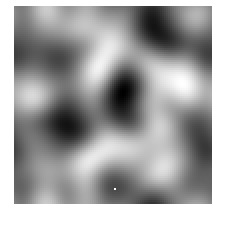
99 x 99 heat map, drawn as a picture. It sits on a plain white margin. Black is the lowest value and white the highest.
Roughest part: centre. Odd rows or columns: none. Slope: none. Lone odd cells: 1, higher than its neighbours. Seam: none. Grain: smooth.
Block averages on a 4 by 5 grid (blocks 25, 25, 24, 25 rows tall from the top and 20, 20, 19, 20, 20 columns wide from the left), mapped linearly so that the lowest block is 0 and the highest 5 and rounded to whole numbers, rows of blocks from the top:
2 4 5 0 2
3 3 2 4 5
2 0 3 5 2
3 4 3 4 2
